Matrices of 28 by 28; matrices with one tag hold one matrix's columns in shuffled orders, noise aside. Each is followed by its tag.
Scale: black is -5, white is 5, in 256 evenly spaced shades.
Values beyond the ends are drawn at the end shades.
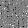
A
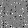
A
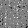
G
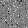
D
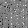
G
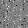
D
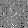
A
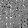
G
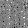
G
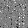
G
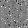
D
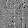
G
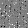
A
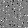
D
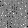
A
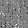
A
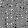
G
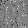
D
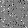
D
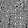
G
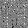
G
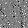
A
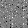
G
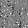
A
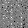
G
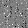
A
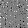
G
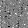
A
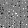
A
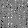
G
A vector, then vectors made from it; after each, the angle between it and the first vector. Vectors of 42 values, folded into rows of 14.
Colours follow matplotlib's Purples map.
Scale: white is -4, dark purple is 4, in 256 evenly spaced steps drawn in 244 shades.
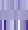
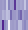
orthogonal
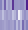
orthogonal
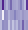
orthogonal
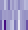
nearly parallel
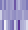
nearly opposite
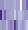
orthogonal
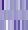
orthogonal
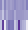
nearly opposite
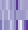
partly aligned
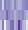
nearly opposite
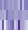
nearly opposite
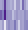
orthogonal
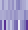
nearly parallel
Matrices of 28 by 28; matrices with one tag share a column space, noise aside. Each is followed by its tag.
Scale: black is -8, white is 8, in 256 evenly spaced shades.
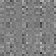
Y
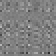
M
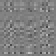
M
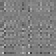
M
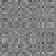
Y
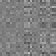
Y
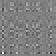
M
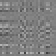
M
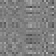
Y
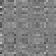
Y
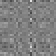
Y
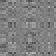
Y
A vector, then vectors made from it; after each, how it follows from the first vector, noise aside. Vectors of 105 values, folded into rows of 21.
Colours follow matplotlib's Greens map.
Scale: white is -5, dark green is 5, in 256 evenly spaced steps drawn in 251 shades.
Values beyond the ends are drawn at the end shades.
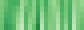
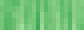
shrunk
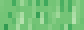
partly zeroed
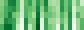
scaled up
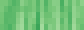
shrunk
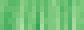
shrunk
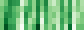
scaled up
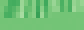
partly zeroed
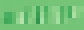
partly zeroed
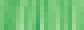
shrunk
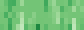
partly zeroed
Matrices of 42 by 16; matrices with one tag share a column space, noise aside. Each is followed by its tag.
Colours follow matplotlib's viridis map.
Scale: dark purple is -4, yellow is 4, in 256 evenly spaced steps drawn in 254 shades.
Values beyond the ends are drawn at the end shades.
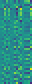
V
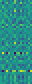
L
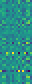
L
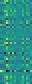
L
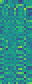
V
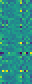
L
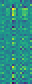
V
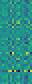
L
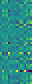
L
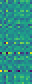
L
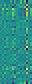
V
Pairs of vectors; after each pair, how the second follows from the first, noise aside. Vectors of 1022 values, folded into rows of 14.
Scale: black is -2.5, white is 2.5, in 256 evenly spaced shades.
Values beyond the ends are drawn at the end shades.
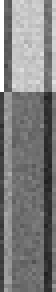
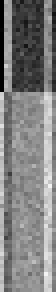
negated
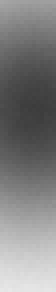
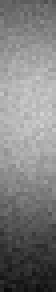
negated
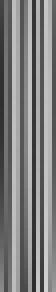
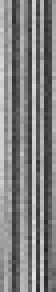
negated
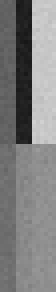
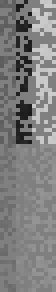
partly zeroed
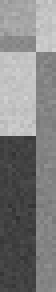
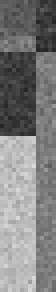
negated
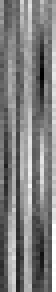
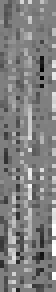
partly zeroed
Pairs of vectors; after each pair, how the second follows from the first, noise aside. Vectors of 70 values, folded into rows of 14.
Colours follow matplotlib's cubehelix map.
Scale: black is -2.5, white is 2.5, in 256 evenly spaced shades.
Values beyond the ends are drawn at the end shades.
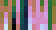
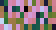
shuffled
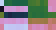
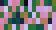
shuffled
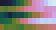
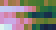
reversed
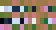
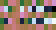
reversed
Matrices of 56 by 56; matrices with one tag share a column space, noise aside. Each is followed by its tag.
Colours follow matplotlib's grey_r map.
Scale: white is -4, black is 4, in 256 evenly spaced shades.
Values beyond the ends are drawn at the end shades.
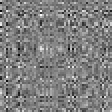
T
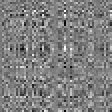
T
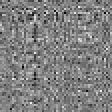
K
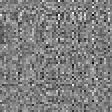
K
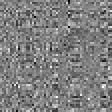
T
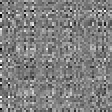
T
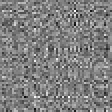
T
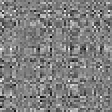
T
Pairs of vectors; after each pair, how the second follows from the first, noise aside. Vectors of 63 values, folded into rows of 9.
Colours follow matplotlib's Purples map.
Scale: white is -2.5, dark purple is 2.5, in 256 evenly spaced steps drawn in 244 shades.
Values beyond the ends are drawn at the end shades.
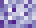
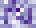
shuffled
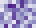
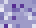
partly zeroed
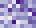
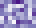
sign-scrambled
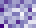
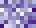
sign-scrambled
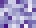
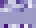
partly zeroed
